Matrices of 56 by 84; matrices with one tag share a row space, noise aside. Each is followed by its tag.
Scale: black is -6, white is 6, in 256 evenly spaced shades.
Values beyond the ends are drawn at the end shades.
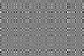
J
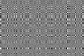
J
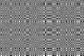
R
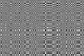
R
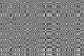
R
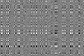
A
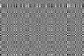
J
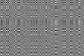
A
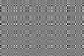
J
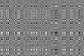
A
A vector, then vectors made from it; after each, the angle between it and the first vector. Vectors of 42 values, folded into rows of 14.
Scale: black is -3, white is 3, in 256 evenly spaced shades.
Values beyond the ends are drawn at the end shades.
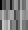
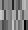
orthogonal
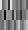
partly opposed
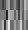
partly aligned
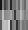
nearly parallel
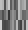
partly opposed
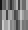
nearly parallel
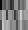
nearly parallel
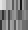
partly opposed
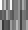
nearly opposite
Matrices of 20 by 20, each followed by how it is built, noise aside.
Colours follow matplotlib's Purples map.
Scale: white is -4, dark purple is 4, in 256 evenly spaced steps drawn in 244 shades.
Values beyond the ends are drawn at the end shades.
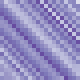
Toeplitz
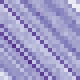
Toeplitz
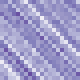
Toeplitz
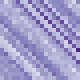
Toeplitz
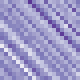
Toeplitz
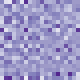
low rank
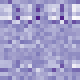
low rank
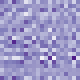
low rank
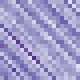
Toeplitz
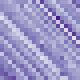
Toeplitz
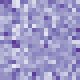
low rank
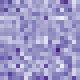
low rank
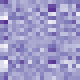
low rank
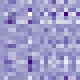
low rank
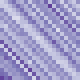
Toeplitz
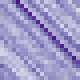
Toeplitz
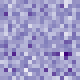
low rank
